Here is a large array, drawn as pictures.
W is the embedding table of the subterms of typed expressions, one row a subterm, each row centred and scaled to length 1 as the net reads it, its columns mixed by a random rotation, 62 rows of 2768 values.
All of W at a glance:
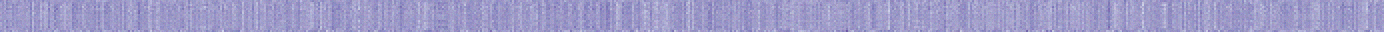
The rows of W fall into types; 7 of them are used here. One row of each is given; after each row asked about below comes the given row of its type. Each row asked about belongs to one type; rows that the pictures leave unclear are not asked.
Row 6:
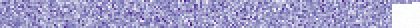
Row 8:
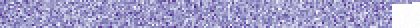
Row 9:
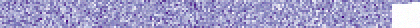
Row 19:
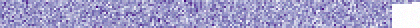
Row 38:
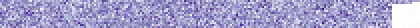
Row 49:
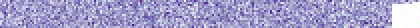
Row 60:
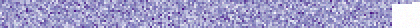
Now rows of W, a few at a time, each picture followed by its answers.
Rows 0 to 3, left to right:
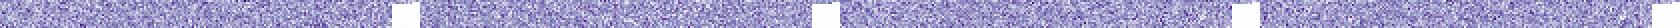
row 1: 6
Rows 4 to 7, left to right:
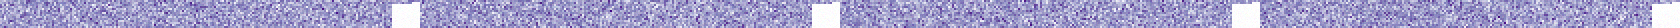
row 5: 60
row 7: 8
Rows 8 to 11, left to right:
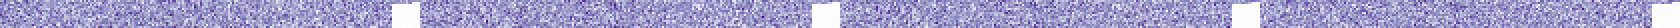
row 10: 9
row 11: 19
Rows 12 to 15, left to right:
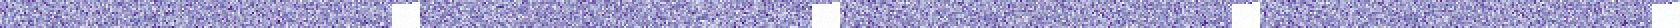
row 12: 49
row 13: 8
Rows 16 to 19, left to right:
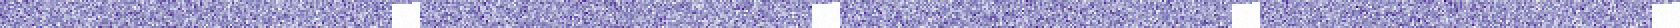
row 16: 8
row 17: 9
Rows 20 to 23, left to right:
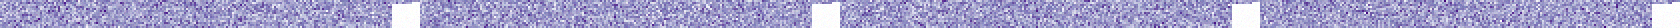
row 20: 9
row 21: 6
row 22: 38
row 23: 19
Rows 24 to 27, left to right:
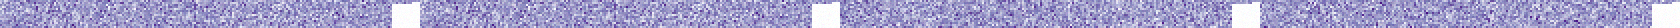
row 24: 9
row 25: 9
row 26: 8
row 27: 60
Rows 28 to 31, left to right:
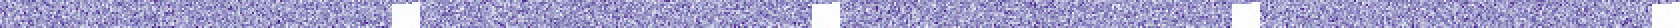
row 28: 49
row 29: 38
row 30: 9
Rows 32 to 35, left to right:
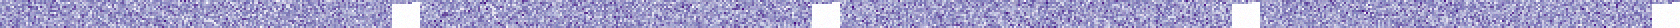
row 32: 6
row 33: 38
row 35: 19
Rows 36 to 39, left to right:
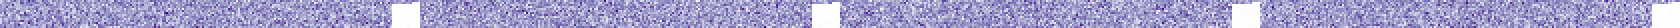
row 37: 19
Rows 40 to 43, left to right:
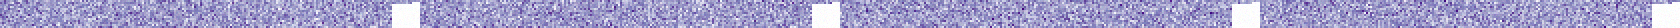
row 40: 8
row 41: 8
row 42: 60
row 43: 19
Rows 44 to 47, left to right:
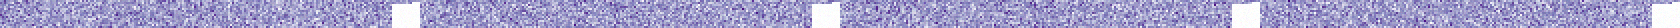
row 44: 8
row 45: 19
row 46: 9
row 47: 6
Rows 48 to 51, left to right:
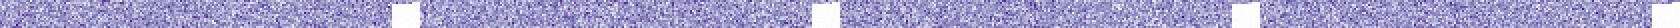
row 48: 38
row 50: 9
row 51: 19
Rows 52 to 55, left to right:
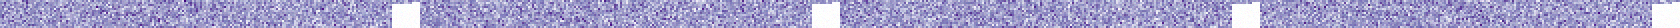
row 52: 19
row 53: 6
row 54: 8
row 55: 19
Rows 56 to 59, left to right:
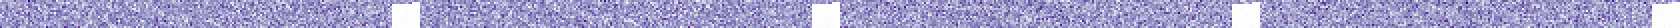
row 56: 6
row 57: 6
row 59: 9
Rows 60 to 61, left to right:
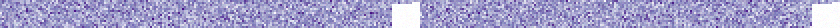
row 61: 60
